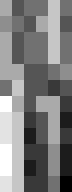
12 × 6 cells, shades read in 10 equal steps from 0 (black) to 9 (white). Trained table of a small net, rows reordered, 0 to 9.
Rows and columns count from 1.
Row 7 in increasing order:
2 3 6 6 6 9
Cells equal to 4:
13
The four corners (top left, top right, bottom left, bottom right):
6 4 8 0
